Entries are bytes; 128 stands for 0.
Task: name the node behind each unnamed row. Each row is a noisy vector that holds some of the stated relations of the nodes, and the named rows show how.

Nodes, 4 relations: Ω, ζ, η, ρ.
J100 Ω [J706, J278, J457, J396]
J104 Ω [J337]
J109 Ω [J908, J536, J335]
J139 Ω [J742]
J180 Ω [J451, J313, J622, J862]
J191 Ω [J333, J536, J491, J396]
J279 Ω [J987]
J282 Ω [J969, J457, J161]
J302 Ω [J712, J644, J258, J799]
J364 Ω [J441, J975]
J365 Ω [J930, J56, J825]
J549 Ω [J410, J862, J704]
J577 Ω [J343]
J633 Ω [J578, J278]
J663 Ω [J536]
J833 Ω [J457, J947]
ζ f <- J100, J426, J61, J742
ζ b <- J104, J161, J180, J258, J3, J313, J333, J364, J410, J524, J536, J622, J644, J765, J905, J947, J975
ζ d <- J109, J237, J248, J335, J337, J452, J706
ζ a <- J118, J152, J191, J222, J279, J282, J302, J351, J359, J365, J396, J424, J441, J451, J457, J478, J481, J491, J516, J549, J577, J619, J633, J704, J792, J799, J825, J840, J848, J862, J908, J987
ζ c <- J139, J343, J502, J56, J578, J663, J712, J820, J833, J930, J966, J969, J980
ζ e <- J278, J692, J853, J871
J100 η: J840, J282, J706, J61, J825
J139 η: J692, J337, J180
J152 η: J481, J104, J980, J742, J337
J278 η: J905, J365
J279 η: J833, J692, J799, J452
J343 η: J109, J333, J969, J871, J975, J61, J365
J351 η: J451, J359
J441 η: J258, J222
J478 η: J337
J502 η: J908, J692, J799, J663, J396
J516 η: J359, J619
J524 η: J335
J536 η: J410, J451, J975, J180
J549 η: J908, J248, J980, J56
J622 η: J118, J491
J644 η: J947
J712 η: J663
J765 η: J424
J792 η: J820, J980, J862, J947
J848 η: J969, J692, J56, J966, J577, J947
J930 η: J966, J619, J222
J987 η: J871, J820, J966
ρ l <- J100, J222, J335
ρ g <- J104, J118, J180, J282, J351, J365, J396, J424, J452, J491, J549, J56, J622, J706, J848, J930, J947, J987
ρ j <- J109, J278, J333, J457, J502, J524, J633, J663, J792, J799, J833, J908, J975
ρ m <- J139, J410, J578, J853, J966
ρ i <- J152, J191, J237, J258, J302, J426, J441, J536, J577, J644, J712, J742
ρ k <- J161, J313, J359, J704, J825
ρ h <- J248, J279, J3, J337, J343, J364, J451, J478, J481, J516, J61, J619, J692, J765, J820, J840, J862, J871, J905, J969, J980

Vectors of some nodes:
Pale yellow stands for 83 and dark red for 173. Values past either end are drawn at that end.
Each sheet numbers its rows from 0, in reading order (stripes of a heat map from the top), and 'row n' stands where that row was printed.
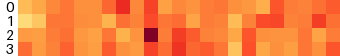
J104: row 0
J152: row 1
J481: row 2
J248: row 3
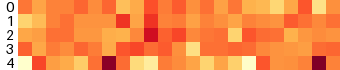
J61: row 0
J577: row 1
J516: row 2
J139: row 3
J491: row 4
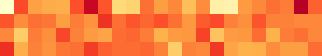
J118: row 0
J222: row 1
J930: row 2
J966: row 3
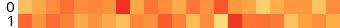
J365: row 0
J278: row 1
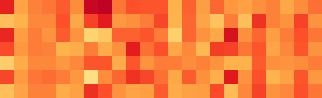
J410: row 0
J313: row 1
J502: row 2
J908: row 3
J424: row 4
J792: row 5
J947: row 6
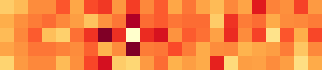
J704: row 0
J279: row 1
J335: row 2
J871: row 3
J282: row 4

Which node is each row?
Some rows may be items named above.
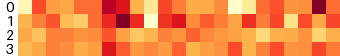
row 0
J622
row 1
J335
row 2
J825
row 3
J947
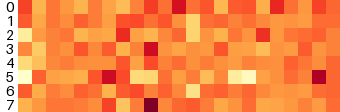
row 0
J799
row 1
J139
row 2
J191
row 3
J56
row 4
J577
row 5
J118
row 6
J139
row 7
J692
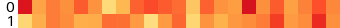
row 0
J502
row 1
J161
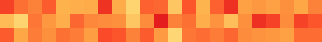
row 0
J109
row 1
J258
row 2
J139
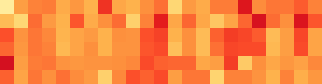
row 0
J191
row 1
J644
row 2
J457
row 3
J457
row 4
J975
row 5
J343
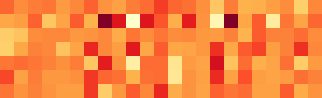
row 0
J905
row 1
J524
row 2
J359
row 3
J396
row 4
J100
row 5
J578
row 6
J969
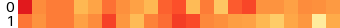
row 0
J333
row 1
J840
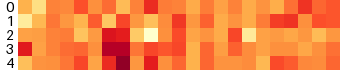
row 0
J742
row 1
J302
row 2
J706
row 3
J410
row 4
J180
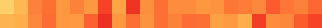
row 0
J577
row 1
J452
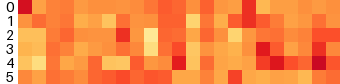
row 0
J975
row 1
J633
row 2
J237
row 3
J536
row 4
J712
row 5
J853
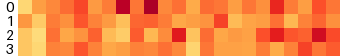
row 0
J549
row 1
J930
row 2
J712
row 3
J426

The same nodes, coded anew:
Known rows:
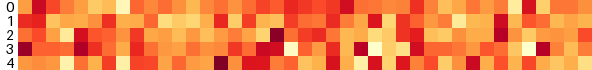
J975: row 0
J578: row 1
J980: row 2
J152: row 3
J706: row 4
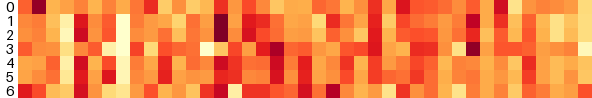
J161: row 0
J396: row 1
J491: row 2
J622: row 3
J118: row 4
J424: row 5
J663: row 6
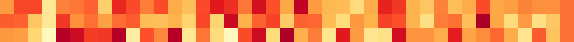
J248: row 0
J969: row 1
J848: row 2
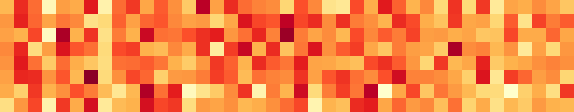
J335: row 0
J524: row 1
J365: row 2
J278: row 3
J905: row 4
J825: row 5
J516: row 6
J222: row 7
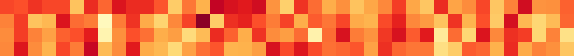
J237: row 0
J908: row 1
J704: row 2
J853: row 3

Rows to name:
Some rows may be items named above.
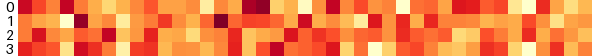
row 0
J536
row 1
J282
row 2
J853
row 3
J692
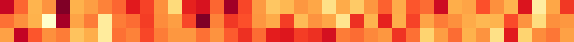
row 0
J191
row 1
J282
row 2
J975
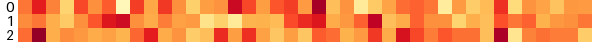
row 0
J61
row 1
J966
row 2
J161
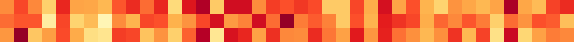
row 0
J109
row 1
J104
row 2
J333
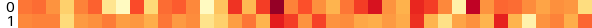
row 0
J622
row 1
J343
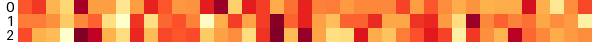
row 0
J633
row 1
J622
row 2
J549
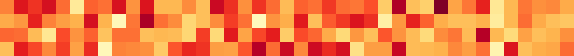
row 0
J258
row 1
J359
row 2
J969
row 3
J799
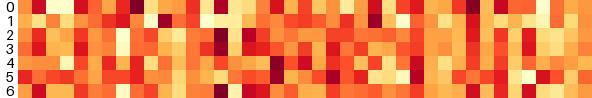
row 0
J947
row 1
J930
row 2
J457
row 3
J908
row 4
J56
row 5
J712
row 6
J457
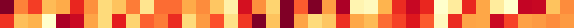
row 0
J139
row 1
J549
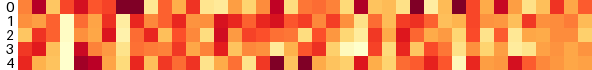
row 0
J644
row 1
J452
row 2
J335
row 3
J100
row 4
J549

